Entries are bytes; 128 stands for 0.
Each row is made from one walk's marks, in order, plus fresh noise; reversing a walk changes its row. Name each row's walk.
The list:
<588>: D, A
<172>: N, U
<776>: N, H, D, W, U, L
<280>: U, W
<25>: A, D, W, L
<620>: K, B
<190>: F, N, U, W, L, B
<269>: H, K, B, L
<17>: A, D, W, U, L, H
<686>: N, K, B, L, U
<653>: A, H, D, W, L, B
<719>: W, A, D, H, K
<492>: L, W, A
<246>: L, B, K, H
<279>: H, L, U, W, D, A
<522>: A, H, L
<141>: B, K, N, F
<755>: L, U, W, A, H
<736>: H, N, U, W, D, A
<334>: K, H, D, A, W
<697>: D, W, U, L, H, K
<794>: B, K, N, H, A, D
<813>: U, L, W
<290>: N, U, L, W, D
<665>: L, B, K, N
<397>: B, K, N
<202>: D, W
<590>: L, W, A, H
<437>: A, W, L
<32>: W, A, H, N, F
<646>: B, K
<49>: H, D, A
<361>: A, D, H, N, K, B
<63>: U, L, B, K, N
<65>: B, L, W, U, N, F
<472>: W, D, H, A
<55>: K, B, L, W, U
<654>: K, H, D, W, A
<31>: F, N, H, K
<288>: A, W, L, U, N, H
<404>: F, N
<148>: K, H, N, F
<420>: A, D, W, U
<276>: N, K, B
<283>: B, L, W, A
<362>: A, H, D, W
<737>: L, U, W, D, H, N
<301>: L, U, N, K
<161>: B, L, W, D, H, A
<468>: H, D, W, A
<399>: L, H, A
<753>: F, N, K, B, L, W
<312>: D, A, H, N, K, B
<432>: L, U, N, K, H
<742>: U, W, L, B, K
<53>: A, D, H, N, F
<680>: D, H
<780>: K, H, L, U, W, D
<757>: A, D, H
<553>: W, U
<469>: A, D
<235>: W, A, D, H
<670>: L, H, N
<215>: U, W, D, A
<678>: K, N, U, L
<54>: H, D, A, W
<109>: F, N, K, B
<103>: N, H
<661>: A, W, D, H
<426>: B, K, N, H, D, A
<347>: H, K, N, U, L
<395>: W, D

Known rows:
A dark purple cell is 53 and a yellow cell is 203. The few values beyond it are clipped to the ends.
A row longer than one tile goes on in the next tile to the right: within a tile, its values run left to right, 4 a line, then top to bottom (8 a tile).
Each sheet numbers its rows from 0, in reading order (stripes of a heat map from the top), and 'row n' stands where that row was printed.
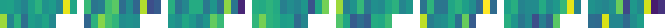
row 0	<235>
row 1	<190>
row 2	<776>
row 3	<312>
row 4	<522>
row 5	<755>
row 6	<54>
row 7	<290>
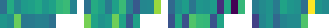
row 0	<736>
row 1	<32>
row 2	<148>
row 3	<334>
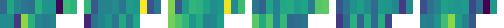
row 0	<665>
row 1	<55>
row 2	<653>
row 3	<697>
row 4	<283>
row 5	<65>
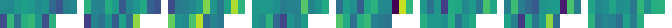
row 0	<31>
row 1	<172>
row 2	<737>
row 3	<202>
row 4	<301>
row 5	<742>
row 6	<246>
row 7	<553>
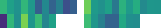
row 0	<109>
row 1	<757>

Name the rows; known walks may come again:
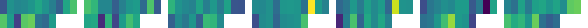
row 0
<670>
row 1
<269>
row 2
<678>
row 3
<334>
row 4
<654>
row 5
<65>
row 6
<697>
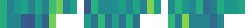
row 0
<362>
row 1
<492>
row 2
<395>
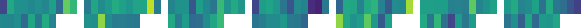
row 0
<399>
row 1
<736>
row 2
<280>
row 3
<794>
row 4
<32>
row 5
<202>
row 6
<103>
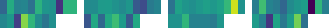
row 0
<665>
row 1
<31>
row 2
<468>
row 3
<246>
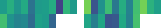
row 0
<680>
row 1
<420>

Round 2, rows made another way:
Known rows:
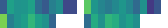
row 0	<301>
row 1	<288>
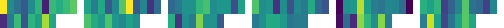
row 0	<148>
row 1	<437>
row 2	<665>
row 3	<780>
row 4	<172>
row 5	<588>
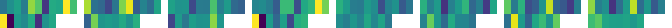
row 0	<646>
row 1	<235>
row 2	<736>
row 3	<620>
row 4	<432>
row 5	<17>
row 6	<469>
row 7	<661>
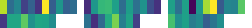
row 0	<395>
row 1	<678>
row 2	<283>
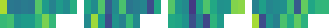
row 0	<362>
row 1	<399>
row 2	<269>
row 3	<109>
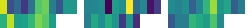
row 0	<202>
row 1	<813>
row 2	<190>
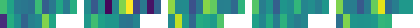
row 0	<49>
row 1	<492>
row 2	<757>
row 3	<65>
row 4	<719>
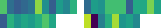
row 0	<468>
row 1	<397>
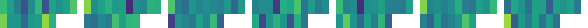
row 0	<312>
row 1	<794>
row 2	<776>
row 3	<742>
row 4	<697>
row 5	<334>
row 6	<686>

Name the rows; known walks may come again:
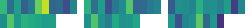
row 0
<25>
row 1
<420>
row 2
<63>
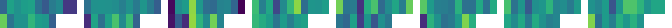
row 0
<301>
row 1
<347>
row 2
<172>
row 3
<161>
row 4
<246>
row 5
<49>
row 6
<65>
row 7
<753>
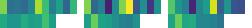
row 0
<653>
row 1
<590>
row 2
<755>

